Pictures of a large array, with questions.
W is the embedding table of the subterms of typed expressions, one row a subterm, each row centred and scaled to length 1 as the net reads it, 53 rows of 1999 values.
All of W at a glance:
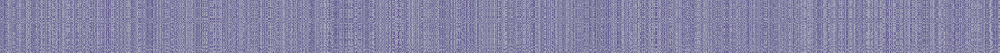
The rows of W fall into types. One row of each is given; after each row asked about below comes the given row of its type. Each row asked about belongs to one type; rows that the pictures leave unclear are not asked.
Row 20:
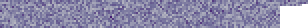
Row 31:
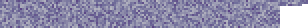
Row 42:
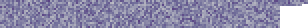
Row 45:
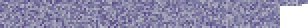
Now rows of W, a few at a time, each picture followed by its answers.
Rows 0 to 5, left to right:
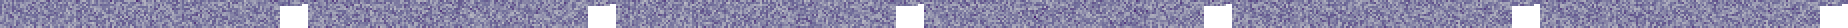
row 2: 42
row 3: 20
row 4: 31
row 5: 31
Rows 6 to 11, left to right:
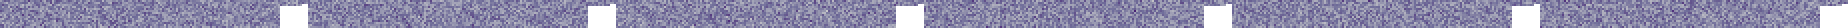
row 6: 45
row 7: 31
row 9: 42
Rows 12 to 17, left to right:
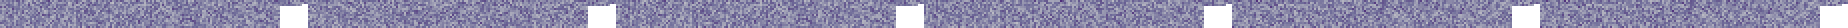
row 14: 42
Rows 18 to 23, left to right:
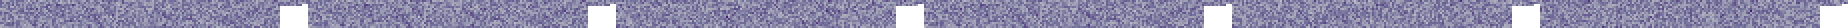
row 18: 31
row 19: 31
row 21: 31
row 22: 20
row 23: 42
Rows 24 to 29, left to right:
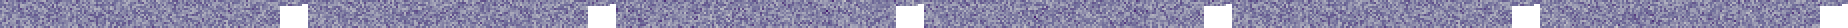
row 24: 31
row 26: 45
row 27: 20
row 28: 31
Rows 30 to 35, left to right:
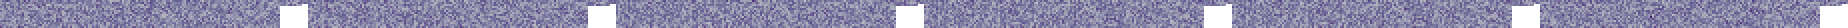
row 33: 42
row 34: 42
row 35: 20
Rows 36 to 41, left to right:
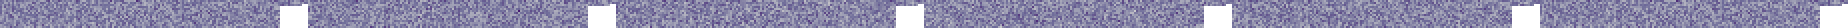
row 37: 42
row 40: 31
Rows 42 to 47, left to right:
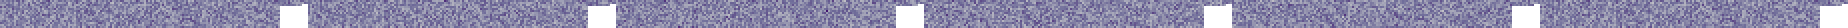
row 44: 42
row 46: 31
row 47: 42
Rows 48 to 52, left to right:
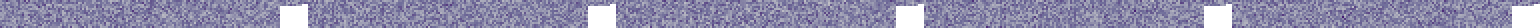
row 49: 45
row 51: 42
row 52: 20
